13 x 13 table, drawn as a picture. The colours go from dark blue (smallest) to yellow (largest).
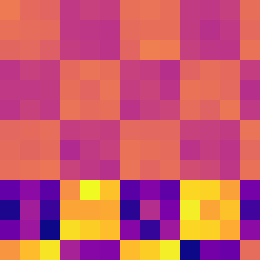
Grain: checkered. Ninth with the lowest average: bottom left. Seam: horizontal, 70% of the way down, the top part calmer. Mirror symmetry: none.
